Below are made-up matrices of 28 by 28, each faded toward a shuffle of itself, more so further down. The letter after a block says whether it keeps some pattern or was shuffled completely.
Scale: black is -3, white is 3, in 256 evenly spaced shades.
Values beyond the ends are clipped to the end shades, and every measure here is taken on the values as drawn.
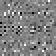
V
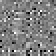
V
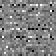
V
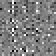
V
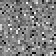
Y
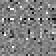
V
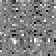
V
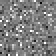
Y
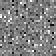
Y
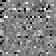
V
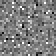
Y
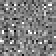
V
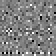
V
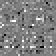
V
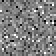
Y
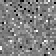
Y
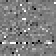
V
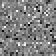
Y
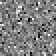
Y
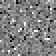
Y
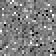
Y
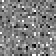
V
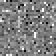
Y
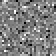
Y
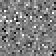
Y
